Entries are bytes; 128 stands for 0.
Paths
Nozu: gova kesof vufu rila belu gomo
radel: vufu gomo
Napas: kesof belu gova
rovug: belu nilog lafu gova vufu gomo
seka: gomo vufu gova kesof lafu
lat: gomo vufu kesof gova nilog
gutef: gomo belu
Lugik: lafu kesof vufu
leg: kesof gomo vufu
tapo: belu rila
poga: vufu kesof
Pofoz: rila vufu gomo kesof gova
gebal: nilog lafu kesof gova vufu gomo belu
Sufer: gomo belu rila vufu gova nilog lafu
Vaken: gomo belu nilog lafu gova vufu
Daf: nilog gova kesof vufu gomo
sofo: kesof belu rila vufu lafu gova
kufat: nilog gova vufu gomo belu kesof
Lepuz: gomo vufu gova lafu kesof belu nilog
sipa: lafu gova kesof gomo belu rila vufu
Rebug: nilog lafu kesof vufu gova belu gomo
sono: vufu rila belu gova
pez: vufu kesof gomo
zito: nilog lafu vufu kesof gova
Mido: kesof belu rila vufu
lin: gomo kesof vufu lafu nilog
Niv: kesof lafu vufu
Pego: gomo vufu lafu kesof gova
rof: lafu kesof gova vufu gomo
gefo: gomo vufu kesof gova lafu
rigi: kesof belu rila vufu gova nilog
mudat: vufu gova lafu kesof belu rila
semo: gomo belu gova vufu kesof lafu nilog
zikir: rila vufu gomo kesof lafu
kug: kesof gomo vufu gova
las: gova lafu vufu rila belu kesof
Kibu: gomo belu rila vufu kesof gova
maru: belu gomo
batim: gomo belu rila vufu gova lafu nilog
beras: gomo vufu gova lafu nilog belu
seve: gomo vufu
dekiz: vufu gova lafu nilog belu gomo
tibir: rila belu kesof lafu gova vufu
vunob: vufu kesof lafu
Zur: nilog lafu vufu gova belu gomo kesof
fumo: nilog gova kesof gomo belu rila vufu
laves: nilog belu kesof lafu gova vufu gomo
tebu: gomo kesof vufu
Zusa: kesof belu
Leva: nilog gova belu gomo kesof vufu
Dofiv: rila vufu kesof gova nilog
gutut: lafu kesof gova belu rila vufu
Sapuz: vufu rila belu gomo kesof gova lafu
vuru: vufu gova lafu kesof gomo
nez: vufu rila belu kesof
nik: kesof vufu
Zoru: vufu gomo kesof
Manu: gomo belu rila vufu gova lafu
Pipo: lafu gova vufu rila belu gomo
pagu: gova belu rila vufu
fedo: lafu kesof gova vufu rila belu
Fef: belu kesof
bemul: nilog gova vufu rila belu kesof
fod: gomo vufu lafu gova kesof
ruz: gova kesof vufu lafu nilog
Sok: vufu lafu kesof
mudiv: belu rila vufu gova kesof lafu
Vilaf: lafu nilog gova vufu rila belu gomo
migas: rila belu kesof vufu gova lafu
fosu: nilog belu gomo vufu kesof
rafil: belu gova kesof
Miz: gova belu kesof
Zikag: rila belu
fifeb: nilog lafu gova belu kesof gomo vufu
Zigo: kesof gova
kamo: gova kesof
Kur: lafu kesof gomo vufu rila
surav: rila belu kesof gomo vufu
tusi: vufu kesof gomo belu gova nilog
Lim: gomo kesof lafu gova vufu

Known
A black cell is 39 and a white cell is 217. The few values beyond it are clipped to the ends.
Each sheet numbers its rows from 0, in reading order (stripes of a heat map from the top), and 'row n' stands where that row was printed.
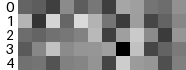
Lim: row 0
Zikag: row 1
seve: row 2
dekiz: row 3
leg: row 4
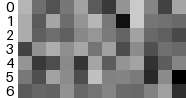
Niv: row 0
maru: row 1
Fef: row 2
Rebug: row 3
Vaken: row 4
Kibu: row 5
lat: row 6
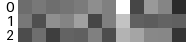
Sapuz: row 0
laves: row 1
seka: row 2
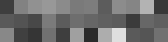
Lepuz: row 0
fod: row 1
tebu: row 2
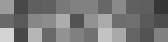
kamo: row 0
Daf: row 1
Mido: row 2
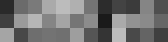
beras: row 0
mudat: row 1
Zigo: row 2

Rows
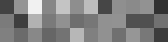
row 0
Nozu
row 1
rovug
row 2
Manu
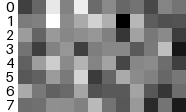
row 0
fedo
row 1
sono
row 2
Napas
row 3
tusi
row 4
Dofiv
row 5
rof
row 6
Sok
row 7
Pofoz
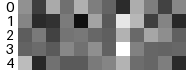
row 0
radel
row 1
Leva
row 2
gefo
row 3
fifeb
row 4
rafil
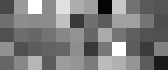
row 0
Pipo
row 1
ruz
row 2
Zoru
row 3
nik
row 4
mudiv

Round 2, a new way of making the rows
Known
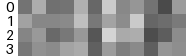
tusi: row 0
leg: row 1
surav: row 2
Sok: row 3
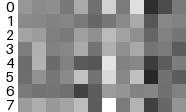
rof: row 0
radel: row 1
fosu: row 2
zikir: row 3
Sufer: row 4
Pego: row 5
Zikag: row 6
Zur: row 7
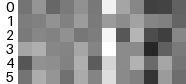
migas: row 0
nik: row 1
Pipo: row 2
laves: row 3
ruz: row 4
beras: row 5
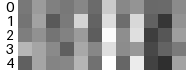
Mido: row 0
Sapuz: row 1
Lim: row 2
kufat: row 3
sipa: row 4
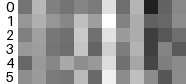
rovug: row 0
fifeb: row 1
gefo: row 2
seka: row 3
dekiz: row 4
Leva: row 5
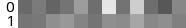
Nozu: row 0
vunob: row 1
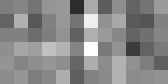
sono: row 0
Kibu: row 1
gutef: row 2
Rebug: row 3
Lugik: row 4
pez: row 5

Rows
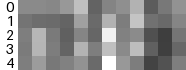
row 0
Zoru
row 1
kamo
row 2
rigi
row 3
Pofoz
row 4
tibir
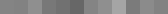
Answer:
poga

